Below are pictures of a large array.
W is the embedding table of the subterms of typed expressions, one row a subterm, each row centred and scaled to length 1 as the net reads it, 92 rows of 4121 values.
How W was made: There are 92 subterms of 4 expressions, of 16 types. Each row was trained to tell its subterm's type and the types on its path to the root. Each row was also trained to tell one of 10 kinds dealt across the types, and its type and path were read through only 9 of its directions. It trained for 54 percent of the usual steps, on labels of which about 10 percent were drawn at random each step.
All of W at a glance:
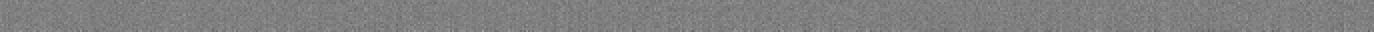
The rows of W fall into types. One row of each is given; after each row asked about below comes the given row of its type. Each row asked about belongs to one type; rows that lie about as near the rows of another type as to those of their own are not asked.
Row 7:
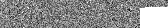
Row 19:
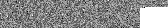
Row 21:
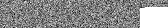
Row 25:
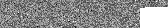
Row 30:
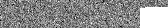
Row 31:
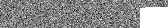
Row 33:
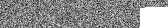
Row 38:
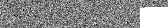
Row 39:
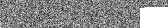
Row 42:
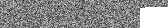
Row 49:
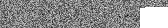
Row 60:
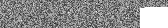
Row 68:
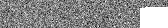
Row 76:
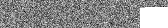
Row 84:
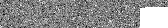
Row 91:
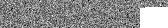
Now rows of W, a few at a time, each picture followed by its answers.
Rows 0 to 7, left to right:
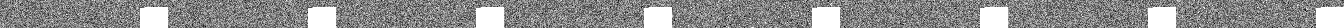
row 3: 39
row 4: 91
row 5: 33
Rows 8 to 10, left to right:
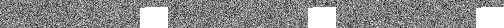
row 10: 25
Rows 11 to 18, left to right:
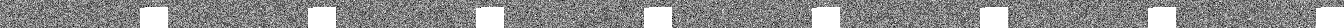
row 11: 39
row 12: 25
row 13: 31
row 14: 19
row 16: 25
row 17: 49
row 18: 33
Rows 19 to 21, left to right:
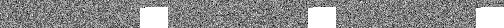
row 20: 33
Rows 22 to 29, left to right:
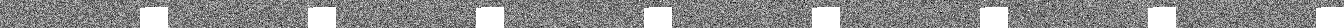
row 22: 91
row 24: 19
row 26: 91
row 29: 84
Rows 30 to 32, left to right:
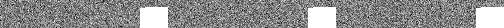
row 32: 60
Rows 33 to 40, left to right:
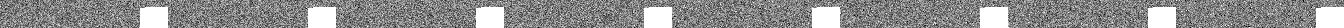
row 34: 91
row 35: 42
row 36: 76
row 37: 60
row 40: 21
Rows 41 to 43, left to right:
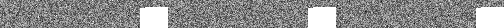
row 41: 7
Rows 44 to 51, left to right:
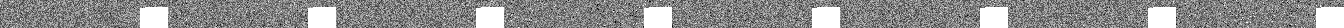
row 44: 31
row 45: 38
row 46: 49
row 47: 38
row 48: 21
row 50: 30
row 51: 30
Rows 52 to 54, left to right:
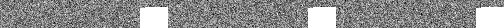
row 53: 25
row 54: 42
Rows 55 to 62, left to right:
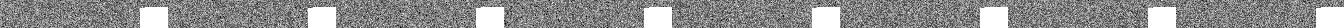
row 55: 25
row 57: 39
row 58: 49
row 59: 31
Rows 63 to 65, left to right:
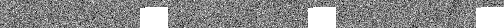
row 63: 42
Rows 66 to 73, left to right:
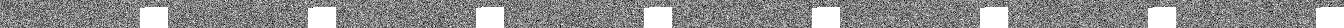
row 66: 31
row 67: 19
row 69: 68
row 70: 7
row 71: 33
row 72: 39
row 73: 39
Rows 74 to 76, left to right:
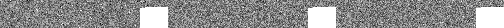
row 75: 60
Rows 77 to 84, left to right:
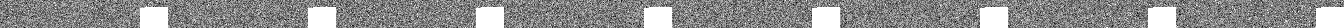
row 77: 31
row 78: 91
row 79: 60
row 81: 49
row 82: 60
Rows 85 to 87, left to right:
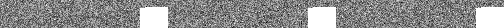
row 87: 84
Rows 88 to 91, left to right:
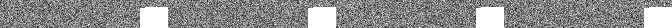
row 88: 49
